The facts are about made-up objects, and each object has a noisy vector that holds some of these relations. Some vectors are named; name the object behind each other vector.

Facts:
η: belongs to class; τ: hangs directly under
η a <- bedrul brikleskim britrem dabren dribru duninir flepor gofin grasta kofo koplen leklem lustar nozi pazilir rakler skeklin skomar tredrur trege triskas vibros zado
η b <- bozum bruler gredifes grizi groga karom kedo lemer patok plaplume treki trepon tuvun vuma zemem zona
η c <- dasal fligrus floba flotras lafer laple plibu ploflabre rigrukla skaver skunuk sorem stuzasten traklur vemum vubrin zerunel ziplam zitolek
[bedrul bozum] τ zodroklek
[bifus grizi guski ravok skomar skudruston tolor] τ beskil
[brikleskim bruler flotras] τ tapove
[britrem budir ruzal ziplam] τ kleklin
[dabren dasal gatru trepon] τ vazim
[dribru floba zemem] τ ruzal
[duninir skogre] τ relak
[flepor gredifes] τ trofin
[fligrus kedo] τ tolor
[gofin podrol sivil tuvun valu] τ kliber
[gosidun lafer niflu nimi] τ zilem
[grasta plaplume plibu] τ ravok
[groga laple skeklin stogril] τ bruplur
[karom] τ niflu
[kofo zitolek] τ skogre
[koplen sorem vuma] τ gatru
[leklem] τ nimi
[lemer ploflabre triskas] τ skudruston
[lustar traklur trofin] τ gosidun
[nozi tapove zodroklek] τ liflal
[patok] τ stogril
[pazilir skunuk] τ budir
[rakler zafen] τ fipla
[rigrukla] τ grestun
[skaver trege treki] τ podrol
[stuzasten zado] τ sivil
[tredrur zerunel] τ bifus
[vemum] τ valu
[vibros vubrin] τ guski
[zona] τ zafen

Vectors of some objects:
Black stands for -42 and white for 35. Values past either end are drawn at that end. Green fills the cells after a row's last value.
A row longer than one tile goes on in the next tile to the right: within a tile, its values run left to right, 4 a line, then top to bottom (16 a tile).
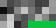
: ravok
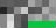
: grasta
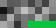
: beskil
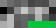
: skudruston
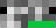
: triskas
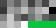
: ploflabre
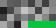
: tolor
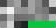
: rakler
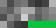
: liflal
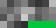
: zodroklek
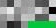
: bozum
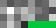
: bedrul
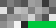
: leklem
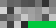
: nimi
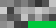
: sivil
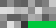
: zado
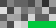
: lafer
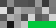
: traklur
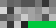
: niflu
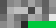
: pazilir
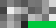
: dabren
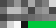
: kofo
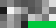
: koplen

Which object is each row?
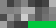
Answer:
tapove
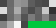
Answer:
zitolek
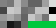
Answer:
vuma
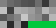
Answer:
zilem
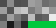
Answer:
flepor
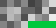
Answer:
sorem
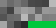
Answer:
grestun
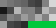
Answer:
vazim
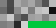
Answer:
plaplume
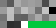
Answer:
kedo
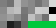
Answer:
trepon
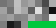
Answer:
zemem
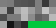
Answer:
gosidun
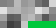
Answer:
treki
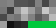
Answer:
trofin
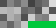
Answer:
dasal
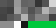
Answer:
skogre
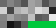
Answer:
gredifes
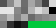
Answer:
zona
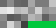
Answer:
trege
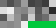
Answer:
flotras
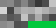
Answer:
podrol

